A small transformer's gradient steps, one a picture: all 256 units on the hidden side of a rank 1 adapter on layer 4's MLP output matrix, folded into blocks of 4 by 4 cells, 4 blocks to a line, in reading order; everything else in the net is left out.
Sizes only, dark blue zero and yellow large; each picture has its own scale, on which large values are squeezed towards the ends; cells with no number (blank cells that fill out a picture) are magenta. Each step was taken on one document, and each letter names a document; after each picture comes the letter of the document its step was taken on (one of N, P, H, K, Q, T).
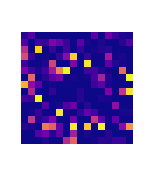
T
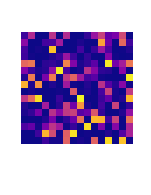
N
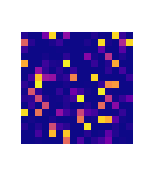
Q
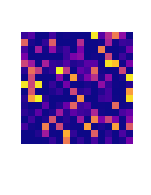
N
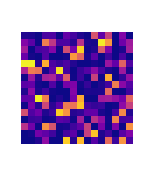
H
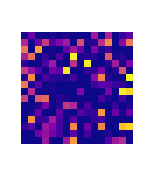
T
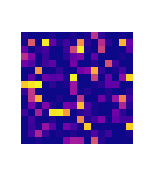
H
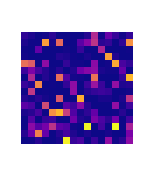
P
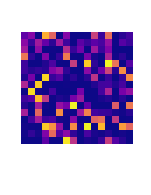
T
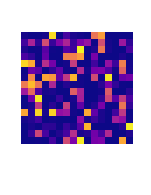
H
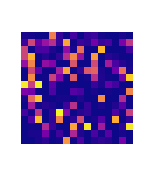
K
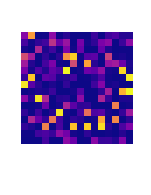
T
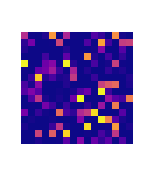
Q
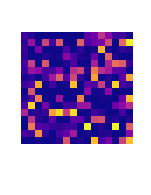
P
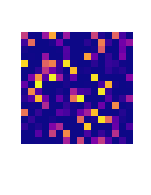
Q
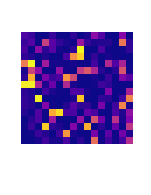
H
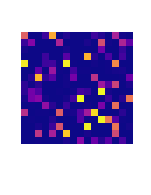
Q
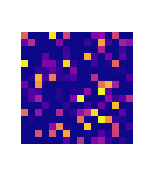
Q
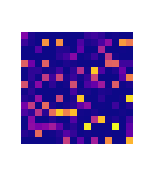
P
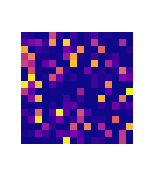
K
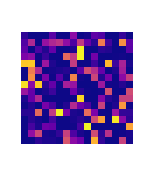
H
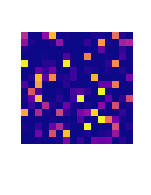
Q
